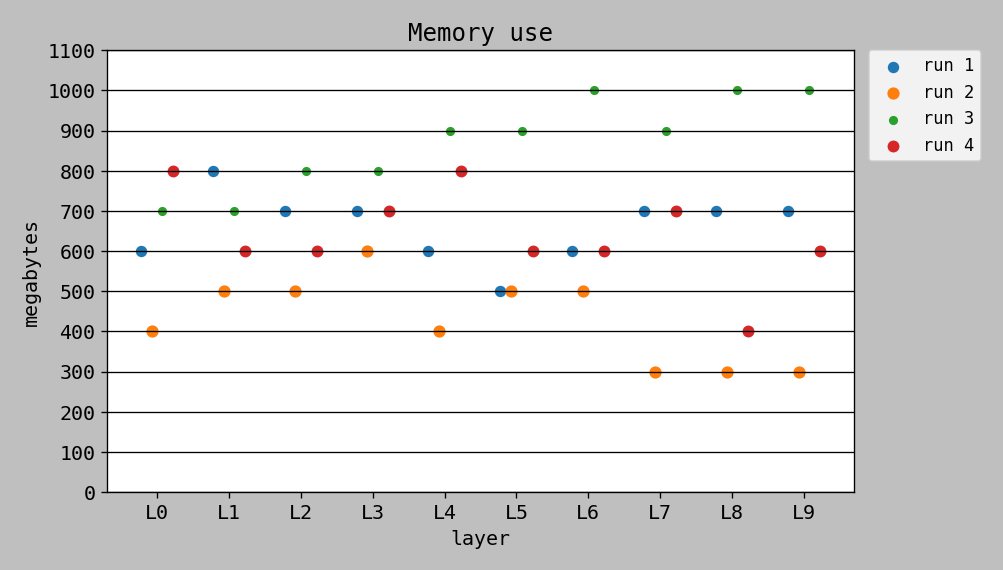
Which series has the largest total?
run 3
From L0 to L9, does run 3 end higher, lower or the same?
higher
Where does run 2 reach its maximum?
L3
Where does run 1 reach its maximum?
L1
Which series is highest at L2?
run 3
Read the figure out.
Title: Memory use
x-axis: layer, ticks L0 L1 L2 L3 L4 L5 L6 L7 L8 L9
y-axis: megabytes, ticks 0 100 200 300 400 500 600 700 800 900 1000 1100
Legend: run 1, run 2, run 3, run 4
Values:
run 1: 600 800 700 700 600 500 600 700 700 700
run 2: 400 500 500 600 400 500 500 300 300 300
run 3: 700 700 800 800 900 900 1000 900 1000 1000
run 4: 800 600 600 700 800 600 600 700 400 600
